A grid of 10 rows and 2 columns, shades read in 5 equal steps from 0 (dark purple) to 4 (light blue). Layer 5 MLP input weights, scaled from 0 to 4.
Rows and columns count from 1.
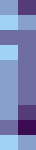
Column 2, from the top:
1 3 2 2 2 2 2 1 0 3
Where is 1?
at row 1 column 2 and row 8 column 2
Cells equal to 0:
1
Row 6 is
3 2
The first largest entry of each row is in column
1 1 1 1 1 1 1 1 1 1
